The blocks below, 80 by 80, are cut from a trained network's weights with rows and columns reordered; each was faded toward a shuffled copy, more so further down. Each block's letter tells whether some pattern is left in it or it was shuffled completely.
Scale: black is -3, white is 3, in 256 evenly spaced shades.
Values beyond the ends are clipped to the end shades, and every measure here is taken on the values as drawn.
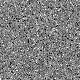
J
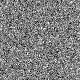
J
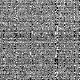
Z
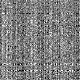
Z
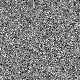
J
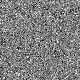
J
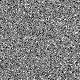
J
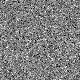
J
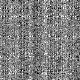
Z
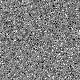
J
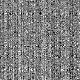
Z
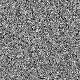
J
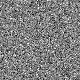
J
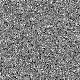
J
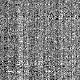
Z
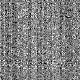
Z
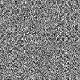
Z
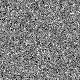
J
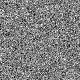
J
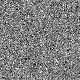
J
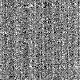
Z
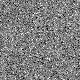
J
